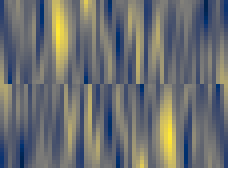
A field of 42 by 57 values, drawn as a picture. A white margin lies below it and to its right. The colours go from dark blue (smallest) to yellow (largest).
Streaks run downward. Overall the values sit about 40% of the way up the scale. There is no overall slope. It looks the same turned upside down.
